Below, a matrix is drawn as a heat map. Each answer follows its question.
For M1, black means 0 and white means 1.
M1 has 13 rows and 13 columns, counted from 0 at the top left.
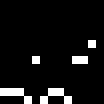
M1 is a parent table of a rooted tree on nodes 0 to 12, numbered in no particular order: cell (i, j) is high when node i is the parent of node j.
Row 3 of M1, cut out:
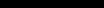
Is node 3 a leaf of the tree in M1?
yes
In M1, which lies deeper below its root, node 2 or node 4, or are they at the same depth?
node 4
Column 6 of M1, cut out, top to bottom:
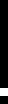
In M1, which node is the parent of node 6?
11
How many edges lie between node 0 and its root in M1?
3
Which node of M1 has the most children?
11
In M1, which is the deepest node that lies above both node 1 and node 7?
11
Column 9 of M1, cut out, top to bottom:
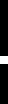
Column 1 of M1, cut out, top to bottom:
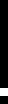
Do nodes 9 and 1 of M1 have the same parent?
no
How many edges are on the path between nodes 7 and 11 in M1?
1
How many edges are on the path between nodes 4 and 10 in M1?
2
